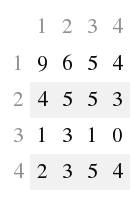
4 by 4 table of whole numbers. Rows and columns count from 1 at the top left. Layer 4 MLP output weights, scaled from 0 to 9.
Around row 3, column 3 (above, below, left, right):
5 5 3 0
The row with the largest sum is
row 1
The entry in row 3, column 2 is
3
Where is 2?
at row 4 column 1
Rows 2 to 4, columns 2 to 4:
5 5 3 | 3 1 0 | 3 5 4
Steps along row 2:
up same down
